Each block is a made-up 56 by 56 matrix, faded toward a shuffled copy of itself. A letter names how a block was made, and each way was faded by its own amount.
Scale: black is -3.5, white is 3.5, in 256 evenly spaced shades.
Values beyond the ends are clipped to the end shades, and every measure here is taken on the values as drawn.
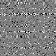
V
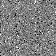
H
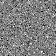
H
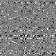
V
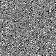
H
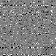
V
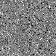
H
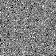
H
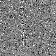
H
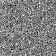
H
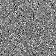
H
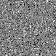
H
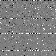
V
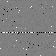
V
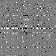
V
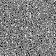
H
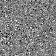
H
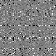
V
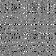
V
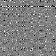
V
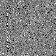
H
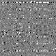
V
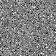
H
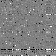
V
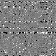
V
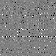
V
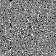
H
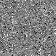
H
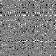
V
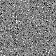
H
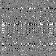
V
